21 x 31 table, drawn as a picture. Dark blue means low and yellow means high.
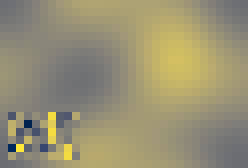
Odd patch: rougher, in the bottom left. Histogram: heavy tails on both sides. Stripes: none. Ninth with the highest average: middle right. Roughest part: bottom left.
